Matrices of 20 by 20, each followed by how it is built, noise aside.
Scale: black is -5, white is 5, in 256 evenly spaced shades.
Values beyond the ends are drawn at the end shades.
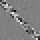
banded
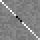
diagonal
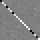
diagonal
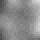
smooth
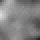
smooth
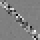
banded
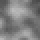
smooth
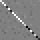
diagonal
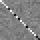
diagonal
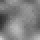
smooth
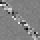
banded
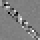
banded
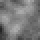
smooth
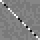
diagonal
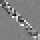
banded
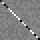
diagonal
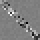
banded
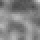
smooth
